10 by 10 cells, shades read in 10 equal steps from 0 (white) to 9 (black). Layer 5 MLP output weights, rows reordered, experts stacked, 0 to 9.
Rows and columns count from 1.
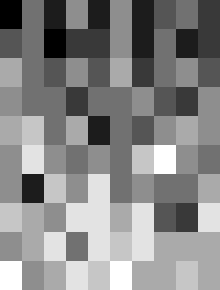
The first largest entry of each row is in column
1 3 7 4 5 4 2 9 4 2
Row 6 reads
4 1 4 5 4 5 2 0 4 5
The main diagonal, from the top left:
9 5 6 7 8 5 4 6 3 3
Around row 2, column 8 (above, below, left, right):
6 5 8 8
